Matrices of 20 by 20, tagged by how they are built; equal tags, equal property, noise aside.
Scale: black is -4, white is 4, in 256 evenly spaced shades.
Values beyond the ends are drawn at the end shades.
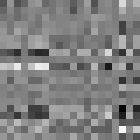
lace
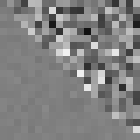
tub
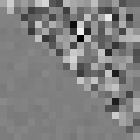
tub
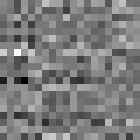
lace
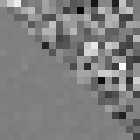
tub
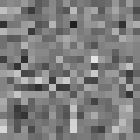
lace
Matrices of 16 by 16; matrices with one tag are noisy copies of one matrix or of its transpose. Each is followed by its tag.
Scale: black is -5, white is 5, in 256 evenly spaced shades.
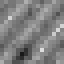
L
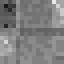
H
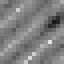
L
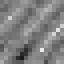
L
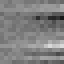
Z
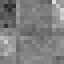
H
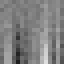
Z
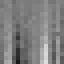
Z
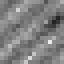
L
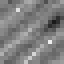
L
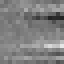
Z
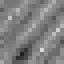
L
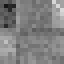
H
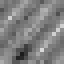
L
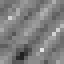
L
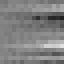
Z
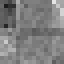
H
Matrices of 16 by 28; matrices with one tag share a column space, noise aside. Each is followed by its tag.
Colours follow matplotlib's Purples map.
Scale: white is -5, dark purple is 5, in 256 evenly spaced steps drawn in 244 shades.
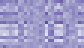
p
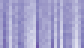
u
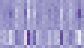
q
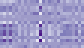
p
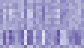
q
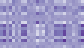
p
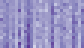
u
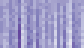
u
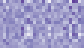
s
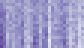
u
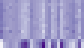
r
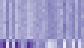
r
